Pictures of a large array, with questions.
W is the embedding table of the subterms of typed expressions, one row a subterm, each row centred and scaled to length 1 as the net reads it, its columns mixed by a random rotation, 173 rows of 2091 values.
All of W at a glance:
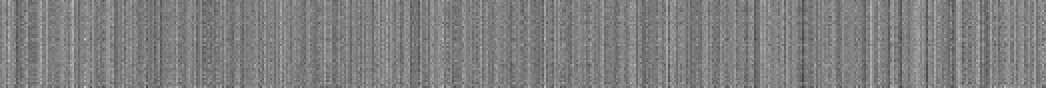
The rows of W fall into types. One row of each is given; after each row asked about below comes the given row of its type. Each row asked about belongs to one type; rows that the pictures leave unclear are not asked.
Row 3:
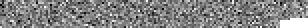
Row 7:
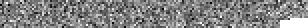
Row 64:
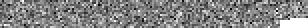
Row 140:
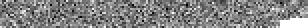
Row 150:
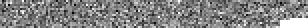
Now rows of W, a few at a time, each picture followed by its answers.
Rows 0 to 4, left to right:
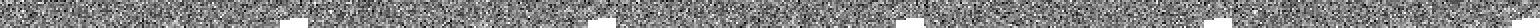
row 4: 140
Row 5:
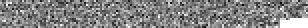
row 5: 150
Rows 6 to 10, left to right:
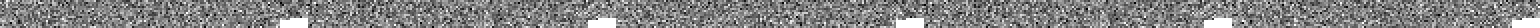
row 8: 64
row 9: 7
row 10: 3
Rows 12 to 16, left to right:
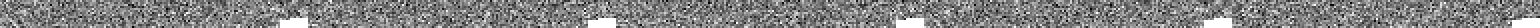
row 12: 140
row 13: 64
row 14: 64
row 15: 140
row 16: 64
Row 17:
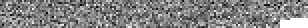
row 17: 150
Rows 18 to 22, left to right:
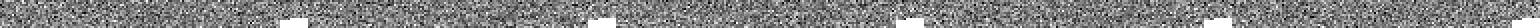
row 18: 3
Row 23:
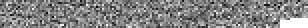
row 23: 150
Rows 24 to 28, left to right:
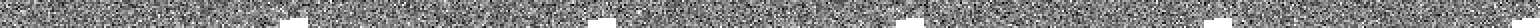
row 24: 140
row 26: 140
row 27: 3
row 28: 3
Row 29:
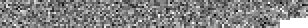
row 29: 140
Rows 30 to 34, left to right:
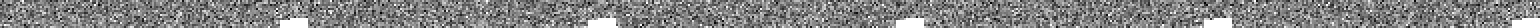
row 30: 64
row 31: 150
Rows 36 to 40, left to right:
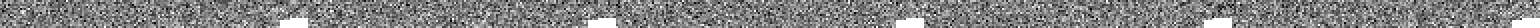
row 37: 64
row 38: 3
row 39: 140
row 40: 7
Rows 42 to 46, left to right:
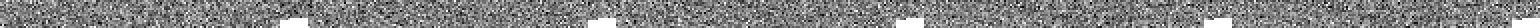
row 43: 3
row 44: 3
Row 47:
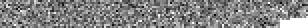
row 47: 140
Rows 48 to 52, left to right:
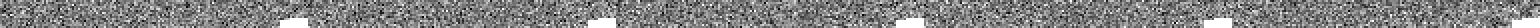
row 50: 150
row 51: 3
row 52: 140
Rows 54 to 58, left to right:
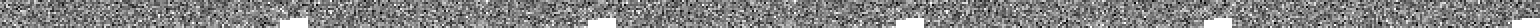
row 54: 140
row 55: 150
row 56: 150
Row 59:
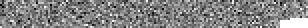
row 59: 3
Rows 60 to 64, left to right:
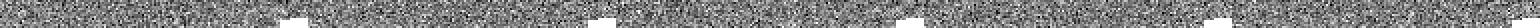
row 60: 140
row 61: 64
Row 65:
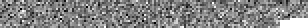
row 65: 140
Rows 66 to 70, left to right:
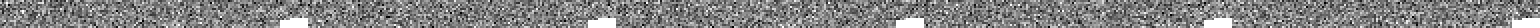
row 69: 150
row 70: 64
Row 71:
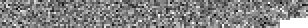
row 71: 140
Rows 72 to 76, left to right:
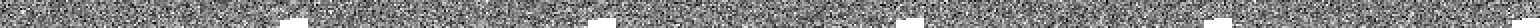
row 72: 140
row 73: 150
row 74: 150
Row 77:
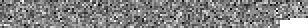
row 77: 64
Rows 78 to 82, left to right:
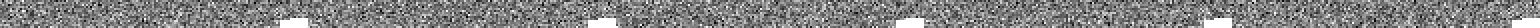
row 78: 64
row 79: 64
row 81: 64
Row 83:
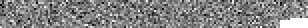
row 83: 3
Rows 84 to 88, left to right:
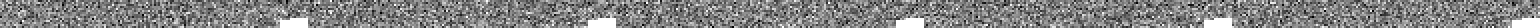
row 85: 150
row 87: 150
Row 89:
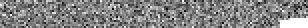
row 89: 140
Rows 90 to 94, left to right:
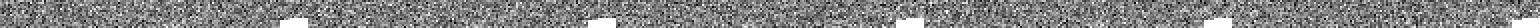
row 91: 64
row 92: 150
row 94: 140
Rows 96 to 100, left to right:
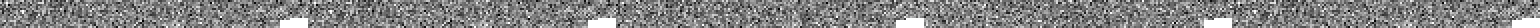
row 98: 7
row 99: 3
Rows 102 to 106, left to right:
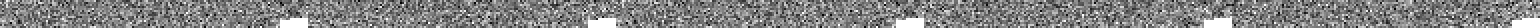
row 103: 64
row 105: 140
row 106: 150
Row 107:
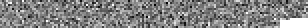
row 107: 150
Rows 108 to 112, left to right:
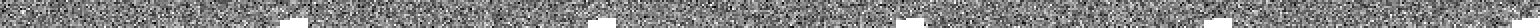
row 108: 140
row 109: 7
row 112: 140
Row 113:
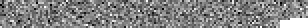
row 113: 3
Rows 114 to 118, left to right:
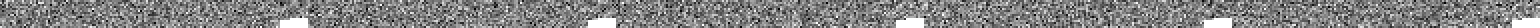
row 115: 140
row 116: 7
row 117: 140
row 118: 150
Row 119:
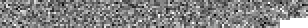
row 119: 140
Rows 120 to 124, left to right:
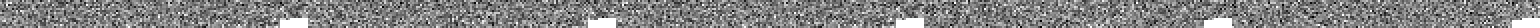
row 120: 150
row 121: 64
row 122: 150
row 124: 3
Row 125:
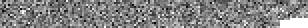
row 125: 140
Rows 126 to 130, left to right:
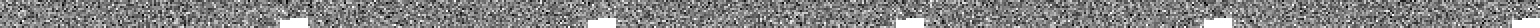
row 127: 3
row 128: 64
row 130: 64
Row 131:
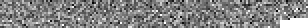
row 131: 64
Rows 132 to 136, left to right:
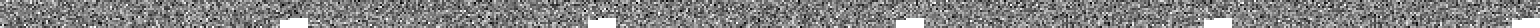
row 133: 64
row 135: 150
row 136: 150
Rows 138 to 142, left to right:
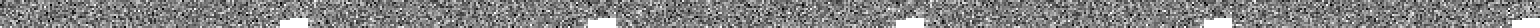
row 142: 64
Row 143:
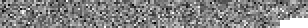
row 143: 140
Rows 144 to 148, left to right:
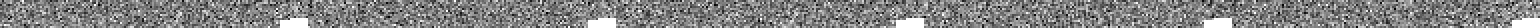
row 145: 3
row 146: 64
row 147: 140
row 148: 150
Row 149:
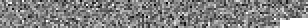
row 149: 150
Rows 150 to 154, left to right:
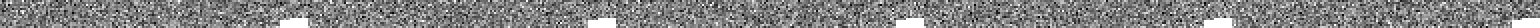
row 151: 3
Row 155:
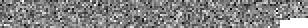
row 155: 64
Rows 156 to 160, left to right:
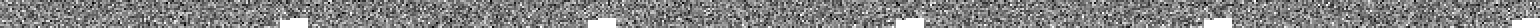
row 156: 64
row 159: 150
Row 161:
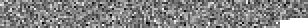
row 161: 64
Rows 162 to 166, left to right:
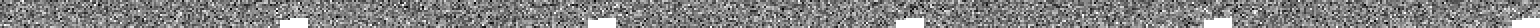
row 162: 64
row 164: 140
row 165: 140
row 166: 140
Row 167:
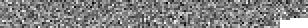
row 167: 64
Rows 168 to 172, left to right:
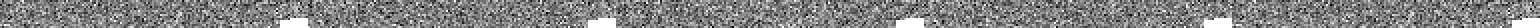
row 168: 64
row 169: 3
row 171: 3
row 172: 64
